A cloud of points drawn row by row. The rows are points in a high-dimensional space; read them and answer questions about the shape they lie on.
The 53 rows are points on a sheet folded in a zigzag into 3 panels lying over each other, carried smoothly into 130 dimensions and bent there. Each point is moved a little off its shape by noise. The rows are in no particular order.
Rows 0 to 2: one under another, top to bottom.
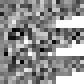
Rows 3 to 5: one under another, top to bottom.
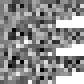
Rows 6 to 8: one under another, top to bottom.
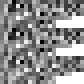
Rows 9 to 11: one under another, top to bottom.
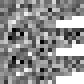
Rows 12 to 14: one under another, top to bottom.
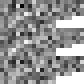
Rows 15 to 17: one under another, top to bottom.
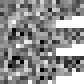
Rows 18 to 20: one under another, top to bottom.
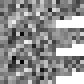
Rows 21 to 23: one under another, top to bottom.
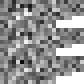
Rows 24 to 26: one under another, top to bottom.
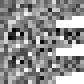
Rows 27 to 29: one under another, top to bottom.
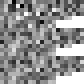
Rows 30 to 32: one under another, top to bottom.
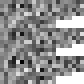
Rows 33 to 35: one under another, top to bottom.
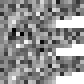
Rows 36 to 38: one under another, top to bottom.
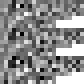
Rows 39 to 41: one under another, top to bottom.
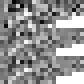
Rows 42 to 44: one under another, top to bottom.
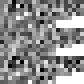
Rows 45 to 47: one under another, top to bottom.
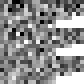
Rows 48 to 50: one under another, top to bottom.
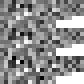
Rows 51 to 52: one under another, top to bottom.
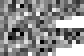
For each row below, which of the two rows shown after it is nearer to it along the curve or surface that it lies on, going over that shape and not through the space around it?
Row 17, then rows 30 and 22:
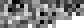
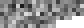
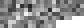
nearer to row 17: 30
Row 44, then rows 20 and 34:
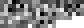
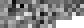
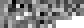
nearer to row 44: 20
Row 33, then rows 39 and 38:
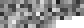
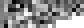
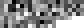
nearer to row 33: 38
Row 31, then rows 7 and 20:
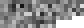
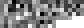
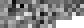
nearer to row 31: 20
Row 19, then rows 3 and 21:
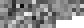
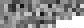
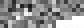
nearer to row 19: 3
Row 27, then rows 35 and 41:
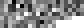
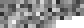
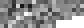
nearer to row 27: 35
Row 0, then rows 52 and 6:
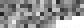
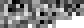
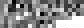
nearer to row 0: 6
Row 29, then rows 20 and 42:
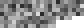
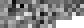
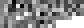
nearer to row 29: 42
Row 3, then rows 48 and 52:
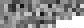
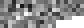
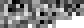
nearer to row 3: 52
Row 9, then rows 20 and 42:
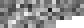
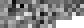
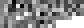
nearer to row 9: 42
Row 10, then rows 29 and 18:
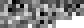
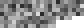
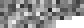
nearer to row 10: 29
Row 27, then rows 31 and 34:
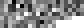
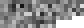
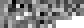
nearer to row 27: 34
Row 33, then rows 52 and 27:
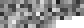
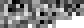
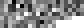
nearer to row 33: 27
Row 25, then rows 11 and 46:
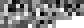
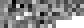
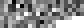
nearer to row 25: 11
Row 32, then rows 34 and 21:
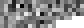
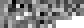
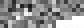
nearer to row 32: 34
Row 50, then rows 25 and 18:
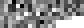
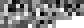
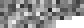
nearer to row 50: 18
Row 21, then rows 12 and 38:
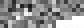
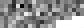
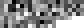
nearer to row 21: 38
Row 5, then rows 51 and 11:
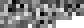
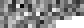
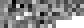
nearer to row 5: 11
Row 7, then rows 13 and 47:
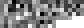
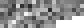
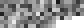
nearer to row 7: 13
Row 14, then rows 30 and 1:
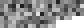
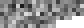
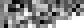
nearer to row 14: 30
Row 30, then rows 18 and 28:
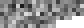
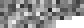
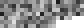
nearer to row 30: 28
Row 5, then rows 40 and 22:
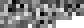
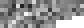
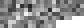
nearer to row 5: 40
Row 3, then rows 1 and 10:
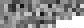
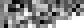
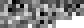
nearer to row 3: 10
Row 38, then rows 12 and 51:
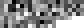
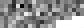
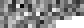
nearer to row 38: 51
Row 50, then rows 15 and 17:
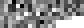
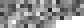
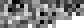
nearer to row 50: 15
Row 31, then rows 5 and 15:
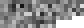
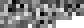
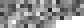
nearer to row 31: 5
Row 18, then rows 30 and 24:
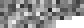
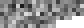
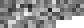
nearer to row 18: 24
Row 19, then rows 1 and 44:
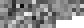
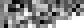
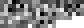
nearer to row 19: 44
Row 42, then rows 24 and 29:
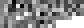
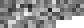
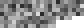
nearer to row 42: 29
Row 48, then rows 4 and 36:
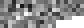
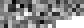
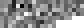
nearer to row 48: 4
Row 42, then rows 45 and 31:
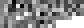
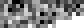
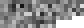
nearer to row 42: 45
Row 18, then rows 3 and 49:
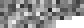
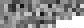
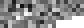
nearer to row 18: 49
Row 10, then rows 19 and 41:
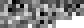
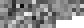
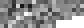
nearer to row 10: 19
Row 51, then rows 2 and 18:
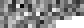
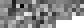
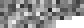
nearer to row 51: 18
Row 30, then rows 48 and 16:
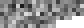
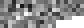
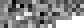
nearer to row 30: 16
